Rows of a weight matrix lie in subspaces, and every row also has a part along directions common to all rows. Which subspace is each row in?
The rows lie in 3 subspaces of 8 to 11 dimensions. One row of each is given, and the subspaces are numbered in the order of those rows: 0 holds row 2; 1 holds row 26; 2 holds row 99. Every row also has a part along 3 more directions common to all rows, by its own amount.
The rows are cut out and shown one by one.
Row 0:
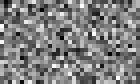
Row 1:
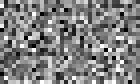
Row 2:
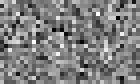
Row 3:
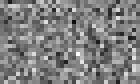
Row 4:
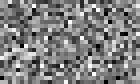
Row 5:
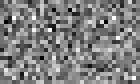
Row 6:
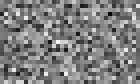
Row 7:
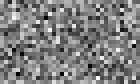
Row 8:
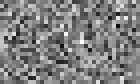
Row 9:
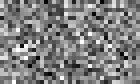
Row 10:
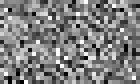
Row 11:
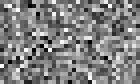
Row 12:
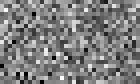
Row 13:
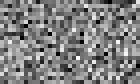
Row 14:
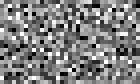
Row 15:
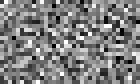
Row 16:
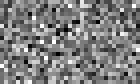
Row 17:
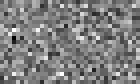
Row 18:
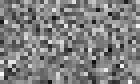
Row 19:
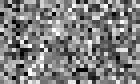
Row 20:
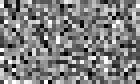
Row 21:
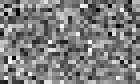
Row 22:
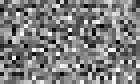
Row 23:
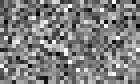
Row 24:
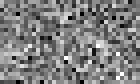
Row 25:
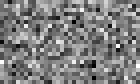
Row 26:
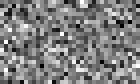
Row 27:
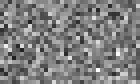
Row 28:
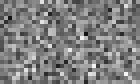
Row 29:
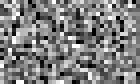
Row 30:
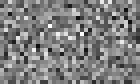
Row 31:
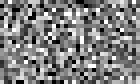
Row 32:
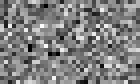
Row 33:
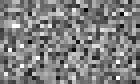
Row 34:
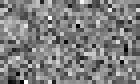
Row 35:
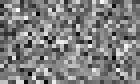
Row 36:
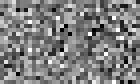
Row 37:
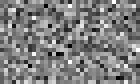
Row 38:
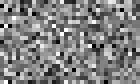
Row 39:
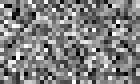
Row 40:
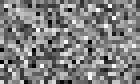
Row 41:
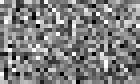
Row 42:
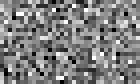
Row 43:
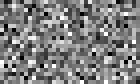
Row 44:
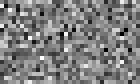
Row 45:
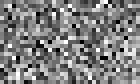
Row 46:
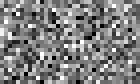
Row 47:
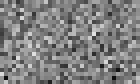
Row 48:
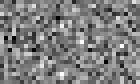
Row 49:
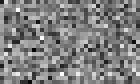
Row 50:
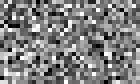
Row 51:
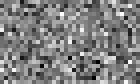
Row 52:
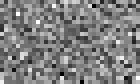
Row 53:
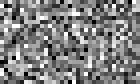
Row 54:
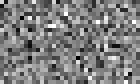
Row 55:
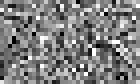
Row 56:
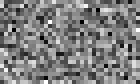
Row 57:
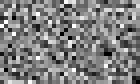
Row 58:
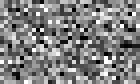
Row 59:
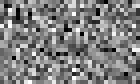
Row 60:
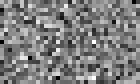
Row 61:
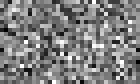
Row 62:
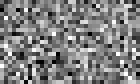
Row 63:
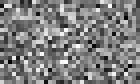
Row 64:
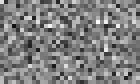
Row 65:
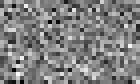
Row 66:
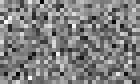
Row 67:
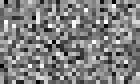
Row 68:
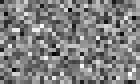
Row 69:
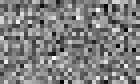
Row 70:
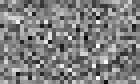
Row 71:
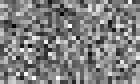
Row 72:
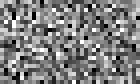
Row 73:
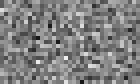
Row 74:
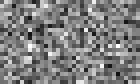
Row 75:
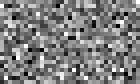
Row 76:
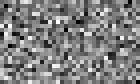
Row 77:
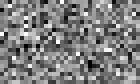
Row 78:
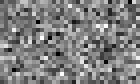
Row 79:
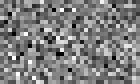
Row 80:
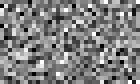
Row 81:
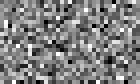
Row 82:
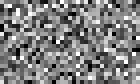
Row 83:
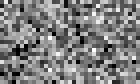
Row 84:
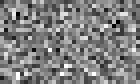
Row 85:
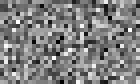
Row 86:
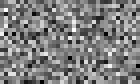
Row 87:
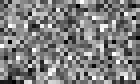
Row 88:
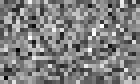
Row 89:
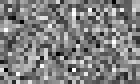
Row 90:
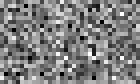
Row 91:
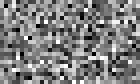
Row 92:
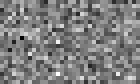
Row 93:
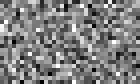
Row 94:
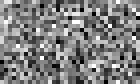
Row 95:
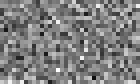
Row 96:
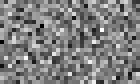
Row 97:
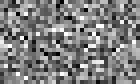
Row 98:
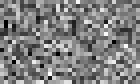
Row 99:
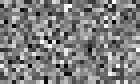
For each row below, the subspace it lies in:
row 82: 2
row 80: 0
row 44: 0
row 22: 0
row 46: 0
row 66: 0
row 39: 2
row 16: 2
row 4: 1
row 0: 2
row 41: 0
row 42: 1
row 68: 2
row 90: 1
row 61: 1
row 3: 0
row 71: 1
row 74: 2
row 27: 1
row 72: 2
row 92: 2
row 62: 0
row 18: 0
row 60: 2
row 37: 2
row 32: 2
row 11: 1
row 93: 2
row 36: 0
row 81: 2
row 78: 0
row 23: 2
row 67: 2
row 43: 2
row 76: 0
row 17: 2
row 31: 0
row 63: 1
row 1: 0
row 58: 1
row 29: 0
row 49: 0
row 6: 1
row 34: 1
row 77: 2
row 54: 2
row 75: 0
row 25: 0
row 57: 1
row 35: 1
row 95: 1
